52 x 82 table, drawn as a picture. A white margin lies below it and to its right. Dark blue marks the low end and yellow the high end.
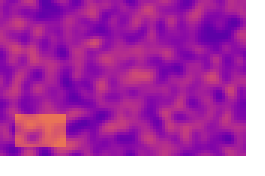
Grain: blotchy. Ninth with the highest average: bottom left. Roughest part: bottom left. Mirror symmetry: none. Odd patch: higher, in the bottom left.
